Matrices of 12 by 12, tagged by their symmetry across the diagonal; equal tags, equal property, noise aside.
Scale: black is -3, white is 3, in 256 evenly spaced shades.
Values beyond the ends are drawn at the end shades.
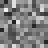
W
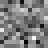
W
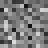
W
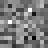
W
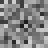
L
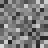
L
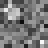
L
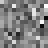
W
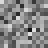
L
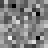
W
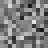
W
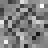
L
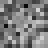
L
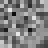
L
